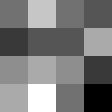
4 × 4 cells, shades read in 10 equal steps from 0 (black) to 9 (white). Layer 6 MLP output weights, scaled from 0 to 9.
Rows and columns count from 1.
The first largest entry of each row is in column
2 4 2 2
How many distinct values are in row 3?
3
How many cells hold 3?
3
